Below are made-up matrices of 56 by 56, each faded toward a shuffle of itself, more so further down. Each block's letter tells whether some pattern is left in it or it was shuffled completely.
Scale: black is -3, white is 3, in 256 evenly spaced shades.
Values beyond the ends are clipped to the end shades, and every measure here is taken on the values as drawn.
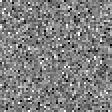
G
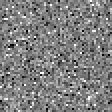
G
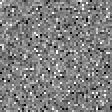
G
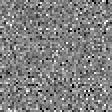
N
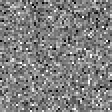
G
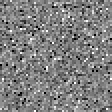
G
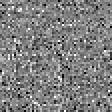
N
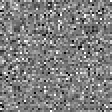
N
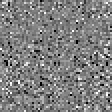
N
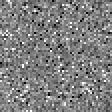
G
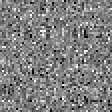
N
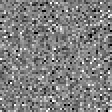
N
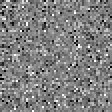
N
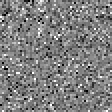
G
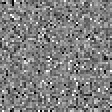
N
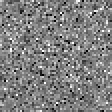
G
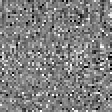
N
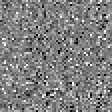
N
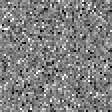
G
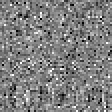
N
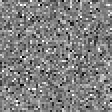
G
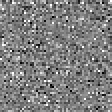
N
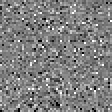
N
